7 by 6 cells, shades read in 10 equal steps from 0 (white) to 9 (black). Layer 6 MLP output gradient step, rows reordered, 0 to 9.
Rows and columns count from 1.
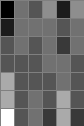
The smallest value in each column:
0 5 5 4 3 4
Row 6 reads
3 6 5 6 3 6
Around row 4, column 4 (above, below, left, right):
5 6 6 5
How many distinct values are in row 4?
2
